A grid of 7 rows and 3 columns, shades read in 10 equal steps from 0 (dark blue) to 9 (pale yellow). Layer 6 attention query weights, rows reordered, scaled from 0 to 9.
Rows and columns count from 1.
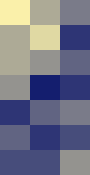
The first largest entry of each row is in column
1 2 1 1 3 1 3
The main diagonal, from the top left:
9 8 3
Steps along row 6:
down up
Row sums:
19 15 14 6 8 6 9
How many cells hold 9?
1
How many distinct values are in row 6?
3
